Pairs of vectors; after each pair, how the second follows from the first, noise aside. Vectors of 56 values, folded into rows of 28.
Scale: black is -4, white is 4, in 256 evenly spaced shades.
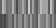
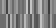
shuffled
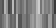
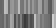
shuffled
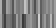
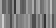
shuffled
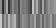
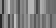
sign-scrambled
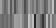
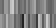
shuffled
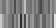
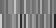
sign-scrambled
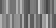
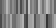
sign-scrambled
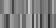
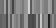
sign-scrambled
